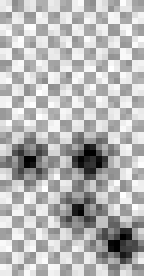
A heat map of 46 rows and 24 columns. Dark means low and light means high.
Four dips sink into the field. The ninth with the lowest average is the bottom right. On average the colour sits 70% of the way up the scale.
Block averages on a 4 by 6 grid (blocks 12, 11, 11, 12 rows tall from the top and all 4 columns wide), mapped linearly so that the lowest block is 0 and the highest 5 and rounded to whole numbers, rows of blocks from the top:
555555 / 555555 / 324035 / 554322
